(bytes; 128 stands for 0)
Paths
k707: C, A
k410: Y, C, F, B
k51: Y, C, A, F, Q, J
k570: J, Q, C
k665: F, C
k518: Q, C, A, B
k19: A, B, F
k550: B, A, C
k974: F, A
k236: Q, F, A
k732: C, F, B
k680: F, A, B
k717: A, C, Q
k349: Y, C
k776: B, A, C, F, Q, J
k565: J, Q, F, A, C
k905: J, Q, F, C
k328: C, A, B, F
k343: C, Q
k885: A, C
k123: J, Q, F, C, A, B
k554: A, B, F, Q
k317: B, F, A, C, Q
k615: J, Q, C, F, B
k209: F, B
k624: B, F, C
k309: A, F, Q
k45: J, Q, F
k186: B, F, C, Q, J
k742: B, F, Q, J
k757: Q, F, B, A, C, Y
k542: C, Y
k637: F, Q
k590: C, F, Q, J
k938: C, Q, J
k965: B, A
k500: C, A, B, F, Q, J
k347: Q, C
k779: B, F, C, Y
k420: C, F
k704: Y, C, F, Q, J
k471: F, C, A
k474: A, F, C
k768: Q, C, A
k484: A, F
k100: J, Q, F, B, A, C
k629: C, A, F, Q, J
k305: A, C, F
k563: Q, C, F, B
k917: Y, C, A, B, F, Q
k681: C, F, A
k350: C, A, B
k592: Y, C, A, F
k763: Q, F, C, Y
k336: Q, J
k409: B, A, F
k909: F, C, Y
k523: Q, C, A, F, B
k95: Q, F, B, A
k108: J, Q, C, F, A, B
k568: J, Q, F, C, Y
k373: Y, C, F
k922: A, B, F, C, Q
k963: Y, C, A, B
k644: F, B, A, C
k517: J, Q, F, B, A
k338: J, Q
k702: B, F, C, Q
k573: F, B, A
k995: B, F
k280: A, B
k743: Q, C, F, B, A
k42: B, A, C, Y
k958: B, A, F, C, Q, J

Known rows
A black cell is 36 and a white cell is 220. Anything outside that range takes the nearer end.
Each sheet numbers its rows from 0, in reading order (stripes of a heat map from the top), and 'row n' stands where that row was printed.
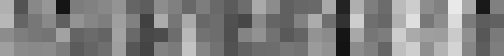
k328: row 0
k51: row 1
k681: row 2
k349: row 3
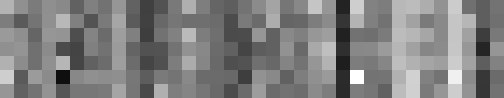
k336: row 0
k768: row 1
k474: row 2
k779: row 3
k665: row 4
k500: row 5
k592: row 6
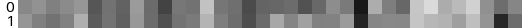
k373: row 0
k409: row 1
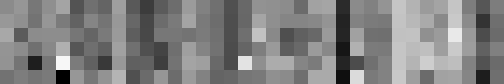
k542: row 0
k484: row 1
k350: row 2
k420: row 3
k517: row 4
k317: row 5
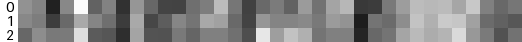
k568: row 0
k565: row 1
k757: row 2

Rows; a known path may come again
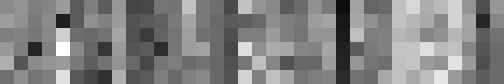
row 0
k410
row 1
k995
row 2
k347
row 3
k517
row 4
k350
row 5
k757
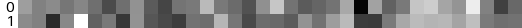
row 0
k680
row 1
k568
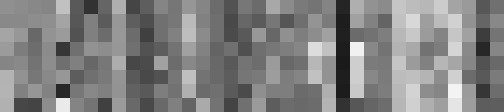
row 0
k550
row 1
k373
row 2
k474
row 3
k186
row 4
k717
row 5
k336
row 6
k554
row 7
k123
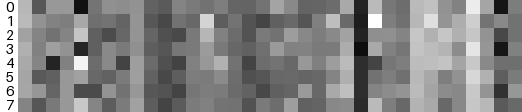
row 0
k328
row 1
k704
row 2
k965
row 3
k19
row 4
k905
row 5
k471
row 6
k779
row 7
k768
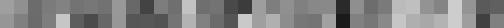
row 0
k309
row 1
k573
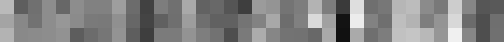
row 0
k629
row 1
k938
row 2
k280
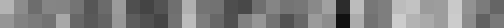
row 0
k637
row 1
k681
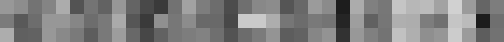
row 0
k420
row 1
k523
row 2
k707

